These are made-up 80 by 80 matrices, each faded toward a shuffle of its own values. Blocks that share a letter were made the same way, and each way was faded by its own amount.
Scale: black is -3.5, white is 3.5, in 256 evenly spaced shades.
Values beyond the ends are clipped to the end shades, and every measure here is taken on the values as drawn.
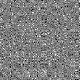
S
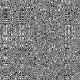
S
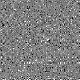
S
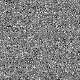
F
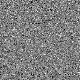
F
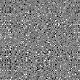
S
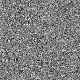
F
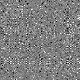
S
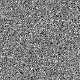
F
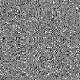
S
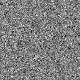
F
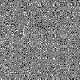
S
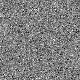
F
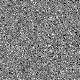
F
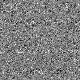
F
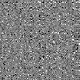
S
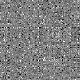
S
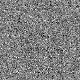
F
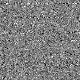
F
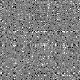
S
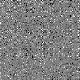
S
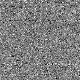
F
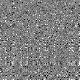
S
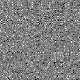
S
